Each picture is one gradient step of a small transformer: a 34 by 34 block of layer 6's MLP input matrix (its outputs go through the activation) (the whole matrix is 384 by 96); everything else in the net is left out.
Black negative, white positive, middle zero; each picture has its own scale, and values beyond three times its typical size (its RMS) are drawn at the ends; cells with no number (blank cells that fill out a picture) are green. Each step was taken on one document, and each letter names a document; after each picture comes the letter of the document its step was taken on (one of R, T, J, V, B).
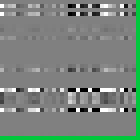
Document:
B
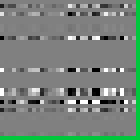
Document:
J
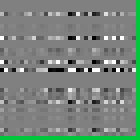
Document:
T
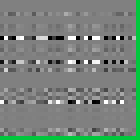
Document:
T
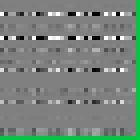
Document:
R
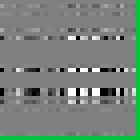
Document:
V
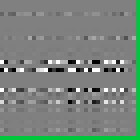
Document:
T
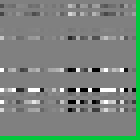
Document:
B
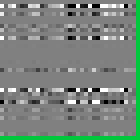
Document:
J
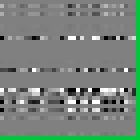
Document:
J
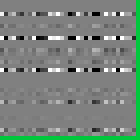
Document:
R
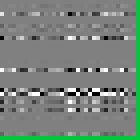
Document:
J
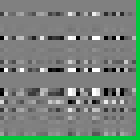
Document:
T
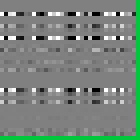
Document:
R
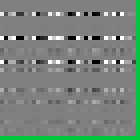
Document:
R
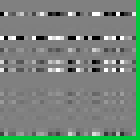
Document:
R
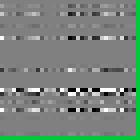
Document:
B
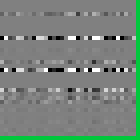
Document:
T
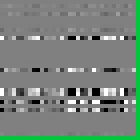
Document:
V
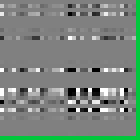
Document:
J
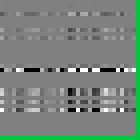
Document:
V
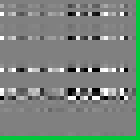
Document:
J
